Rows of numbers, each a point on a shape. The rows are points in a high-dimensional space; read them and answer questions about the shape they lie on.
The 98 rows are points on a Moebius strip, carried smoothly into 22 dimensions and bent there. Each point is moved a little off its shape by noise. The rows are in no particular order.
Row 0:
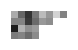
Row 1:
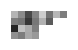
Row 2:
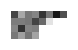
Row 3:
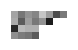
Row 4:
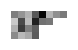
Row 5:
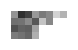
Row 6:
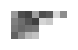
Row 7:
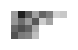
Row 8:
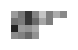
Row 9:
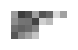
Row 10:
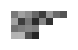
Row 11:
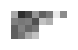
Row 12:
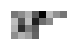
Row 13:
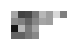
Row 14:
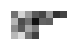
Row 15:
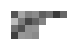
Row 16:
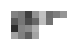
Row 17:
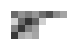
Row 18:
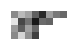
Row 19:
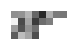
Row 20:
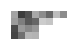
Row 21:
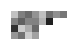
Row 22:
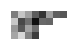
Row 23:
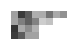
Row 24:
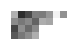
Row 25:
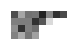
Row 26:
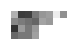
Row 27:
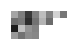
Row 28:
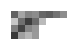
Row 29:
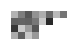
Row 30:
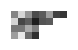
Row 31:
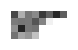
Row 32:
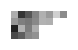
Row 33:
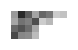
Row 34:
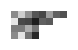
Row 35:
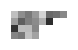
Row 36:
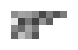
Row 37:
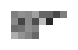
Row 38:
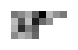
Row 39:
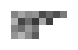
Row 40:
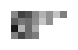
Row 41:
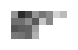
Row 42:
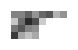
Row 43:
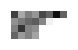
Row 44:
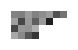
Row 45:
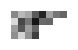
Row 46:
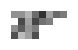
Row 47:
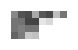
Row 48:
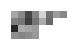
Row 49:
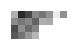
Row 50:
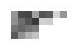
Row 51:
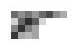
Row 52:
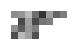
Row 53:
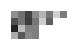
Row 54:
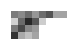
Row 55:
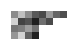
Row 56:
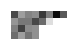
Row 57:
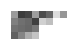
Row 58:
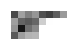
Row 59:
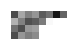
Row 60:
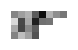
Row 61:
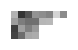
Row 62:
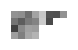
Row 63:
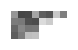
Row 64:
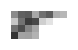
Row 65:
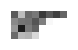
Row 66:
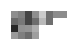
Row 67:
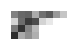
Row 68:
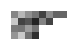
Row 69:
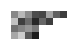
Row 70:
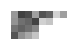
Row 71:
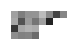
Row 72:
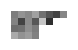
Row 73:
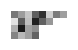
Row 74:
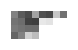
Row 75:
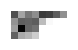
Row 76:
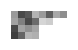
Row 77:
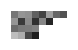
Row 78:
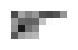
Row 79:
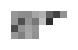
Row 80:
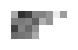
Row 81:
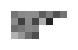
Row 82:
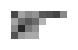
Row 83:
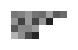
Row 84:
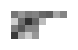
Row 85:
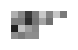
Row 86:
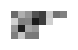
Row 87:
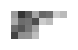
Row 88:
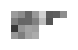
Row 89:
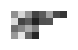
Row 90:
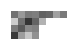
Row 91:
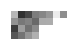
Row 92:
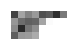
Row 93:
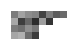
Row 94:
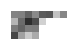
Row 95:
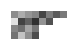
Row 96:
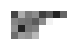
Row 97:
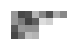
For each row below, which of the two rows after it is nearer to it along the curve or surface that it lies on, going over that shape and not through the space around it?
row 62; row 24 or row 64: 24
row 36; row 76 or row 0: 0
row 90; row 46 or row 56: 56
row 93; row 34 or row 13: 34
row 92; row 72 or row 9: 9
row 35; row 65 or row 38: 38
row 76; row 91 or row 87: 91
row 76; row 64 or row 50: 50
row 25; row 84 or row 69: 84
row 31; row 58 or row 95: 58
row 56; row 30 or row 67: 67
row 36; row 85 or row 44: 44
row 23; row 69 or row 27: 27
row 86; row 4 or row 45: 4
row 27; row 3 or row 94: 3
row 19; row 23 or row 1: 1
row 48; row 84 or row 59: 84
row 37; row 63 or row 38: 38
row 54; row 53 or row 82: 82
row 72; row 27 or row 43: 27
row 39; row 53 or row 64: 53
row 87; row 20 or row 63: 63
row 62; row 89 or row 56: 89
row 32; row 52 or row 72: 72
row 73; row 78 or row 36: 36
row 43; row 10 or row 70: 70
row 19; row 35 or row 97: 35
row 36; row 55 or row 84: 55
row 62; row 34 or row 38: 34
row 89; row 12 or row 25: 12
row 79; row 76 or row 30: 30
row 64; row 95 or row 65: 65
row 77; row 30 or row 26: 30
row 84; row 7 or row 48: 7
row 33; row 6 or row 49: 6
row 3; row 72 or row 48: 72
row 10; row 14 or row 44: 44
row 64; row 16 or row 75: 75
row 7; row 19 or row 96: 96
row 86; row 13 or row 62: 62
